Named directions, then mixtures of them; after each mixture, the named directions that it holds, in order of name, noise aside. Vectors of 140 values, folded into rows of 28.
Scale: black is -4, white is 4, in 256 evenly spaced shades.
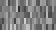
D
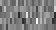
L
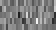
L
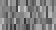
D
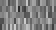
D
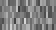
D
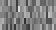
D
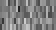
D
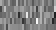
L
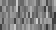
D, L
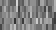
D, L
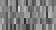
D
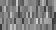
D, L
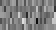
L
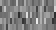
L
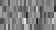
D, L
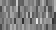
D, L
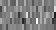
L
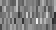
D, L
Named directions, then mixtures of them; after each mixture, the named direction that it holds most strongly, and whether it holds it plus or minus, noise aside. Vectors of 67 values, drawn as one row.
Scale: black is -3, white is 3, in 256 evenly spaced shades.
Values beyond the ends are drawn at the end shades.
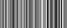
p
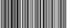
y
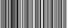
y, plus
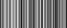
y, minus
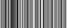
y, plus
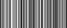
y, minus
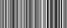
p, plus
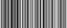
y, plus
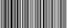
y, plus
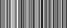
y, minus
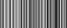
y, minus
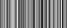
p, minus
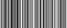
y, plus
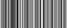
y, plus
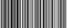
y, plus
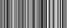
p, minus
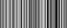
p, plus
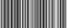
y, plus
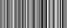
p, minus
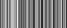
y, minus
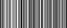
y, minus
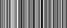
y, minus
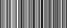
y, minus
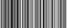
y, plus
